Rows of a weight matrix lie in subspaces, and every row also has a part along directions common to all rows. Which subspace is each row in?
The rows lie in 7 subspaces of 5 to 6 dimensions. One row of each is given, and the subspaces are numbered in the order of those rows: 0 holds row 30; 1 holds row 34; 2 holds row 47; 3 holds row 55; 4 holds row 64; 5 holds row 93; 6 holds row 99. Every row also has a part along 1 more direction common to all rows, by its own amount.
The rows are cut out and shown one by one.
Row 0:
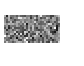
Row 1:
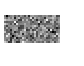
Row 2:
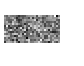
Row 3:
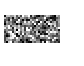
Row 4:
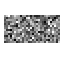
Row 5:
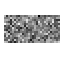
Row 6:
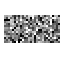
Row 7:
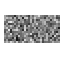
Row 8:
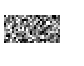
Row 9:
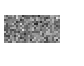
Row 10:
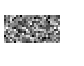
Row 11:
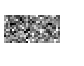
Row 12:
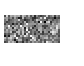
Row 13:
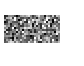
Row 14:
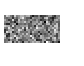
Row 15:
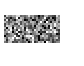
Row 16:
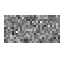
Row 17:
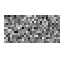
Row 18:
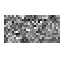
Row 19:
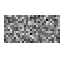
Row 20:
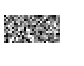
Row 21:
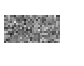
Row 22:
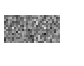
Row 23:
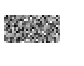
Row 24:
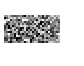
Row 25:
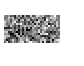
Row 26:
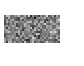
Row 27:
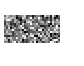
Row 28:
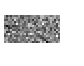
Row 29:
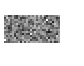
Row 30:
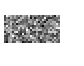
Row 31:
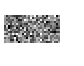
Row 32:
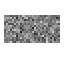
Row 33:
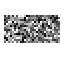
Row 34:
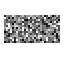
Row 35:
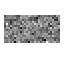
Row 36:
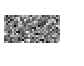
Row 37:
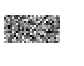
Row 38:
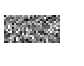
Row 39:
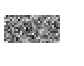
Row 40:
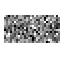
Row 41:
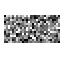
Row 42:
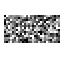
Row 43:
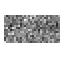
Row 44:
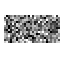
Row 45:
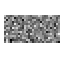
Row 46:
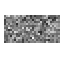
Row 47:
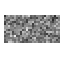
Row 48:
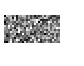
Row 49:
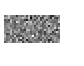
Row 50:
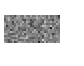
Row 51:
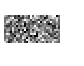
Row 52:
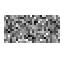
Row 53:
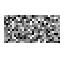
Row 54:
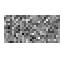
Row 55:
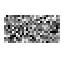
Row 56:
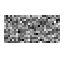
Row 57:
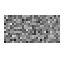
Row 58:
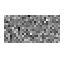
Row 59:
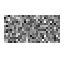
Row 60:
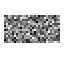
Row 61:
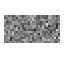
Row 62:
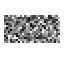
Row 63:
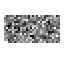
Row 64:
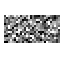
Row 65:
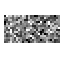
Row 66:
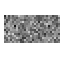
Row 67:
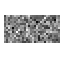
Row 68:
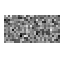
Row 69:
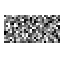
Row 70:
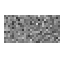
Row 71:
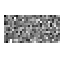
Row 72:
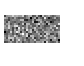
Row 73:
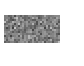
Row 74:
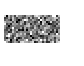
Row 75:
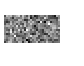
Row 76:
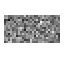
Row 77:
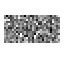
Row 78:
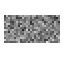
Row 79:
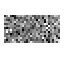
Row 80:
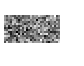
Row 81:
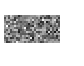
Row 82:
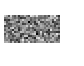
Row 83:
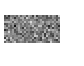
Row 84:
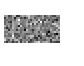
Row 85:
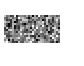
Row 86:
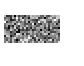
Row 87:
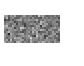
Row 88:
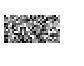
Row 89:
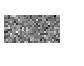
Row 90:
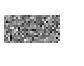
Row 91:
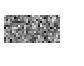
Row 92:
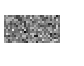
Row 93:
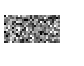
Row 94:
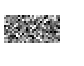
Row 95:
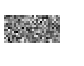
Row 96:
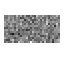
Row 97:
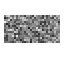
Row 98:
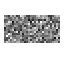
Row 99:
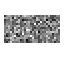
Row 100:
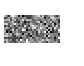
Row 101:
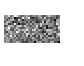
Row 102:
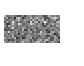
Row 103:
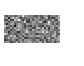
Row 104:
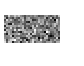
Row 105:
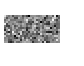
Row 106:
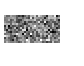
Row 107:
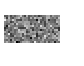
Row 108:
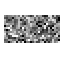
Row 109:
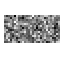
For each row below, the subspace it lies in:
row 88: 0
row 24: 0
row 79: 6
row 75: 3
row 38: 1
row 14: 0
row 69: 1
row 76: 0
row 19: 5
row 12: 3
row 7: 5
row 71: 2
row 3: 6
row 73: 2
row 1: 0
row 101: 2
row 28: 0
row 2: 6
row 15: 2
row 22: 2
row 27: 3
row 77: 3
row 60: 5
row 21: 6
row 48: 2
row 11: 3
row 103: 1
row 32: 5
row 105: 2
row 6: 3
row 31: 6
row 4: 4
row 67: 2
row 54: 5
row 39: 5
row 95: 4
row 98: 4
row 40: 4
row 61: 4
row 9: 5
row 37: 5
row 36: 1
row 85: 0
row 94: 1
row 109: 0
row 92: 3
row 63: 0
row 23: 1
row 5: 5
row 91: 2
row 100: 6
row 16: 4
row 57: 2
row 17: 4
